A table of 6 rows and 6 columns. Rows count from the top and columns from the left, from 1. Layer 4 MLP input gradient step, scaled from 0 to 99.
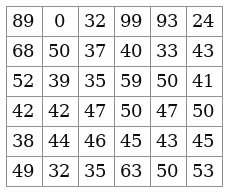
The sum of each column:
338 207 232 356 316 256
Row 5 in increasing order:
38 43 44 45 45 46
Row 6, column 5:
50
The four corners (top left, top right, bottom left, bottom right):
89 24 49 53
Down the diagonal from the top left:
89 50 35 50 43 53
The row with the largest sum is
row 1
